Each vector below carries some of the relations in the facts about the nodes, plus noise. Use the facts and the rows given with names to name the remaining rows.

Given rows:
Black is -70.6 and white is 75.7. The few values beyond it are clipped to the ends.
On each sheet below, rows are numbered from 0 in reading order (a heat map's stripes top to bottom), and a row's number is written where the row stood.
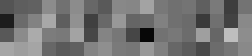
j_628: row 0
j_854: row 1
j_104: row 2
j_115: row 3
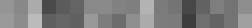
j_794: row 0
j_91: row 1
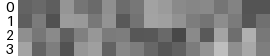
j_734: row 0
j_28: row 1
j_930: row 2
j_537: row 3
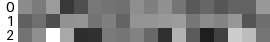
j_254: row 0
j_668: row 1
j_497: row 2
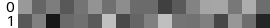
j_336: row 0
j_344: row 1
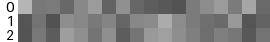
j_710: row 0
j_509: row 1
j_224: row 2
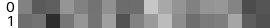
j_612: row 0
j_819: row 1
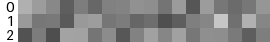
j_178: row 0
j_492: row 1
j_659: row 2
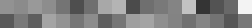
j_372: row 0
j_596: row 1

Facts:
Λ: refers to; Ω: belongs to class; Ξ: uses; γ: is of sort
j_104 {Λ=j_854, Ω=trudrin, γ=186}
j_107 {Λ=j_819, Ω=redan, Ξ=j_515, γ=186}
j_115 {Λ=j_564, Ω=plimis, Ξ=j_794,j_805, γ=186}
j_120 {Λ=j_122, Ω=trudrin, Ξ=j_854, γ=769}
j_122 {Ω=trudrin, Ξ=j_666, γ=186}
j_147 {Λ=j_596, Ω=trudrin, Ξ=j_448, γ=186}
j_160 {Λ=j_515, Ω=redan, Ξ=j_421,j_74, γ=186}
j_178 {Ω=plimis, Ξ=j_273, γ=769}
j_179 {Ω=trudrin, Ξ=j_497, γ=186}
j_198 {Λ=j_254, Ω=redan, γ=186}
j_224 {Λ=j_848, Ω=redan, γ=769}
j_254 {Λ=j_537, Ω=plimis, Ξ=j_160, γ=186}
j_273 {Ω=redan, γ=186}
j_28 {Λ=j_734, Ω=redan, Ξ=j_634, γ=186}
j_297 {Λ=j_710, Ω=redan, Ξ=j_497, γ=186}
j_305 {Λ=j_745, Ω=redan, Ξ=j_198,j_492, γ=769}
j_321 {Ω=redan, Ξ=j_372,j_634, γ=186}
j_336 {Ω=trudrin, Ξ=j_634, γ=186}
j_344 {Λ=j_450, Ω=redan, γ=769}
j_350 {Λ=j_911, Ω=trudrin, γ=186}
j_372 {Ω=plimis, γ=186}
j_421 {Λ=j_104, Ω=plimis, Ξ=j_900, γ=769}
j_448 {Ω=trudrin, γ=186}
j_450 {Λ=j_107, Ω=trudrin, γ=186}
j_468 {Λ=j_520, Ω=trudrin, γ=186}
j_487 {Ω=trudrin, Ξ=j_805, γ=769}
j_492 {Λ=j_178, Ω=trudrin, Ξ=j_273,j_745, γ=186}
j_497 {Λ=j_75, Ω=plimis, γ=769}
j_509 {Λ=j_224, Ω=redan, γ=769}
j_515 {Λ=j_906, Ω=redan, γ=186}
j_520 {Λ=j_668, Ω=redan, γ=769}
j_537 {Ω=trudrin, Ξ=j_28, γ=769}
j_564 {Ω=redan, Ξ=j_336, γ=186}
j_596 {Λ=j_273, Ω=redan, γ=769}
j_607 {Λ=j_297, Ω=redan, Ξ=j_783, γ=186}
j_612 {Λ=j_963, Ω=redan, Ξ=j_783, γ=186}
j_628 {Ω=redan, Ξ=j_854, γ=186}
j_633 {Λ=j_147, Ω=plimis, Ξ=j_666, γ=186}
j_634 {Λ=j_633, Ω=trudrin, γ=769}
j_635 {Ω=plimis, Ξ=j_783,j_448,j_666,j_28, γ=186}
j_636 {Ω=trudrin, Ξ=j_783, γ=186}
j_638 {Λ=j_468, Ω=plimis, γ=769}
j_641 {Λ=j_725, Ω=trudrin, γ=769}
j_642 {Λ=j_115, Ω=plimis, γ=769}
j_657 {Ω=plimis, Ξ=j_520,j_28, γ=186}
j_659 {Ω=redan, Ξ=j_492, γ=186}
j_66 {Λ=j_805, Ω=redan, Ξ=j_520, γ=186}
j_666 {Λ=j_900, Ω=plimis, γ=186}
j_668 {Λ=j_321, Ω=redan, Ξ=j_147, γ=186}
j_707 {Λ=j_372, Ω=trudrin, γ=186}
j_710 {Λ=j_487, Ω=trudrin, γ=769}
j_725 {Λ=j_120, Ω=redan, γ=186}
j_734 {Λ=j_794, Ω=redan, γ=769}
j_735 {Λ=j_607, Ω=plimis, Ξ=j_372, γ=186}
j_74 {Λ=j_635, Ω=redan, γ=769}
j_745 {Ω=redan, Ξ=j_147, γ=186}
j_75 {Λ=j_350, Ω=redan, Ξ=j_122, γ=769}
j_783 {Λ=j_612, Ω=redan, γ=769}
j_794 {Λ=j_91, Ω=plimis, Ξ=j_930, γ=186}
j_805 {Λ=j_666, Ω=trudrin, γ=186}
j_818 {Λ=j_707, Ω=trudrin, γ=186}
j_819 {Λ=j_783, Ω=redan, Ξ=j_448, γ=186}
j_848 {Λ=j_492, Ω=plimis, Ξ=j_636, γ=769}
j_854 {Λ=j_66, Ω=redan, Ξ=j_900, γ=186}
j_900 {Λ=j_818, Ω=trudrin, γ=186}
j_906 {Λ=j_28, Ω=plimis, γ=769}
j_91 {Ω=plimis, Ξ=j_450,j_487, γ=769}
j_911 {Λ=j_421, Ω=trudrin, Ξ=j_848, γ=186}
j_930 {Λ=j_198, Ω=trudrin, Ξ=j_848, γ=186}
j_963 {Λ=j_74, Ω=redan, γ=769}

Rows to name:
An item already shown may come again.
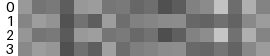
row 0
j_492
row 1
j_638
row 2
j_492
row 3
j_638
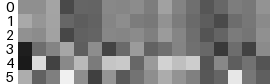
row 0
j_848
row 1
j_115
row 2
j_848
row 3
j_854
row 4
j_515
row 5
j_297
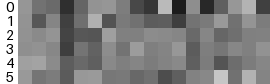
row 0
j_450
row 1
j_120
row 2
j_906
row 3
j_735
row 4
j_642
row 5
j_492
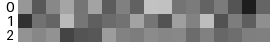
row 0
j_74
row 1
j_66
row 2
j_906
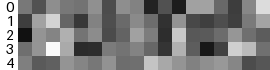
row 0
j_900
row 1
j_421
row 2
j_75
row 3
j_497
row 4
j_612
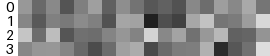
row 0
j_636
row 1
j_818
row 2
j_635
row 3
j_666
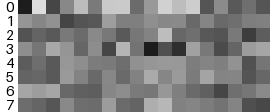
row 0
j_515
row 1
j_906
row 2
j_160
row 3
j_805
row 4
j_745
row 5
j_321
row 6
j_115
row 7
j_783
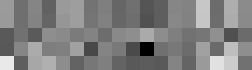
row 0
j_122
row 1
j_122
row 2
j_520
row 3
j_104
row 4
j_179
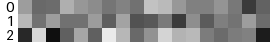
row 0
j_963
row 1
j_487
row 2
j_107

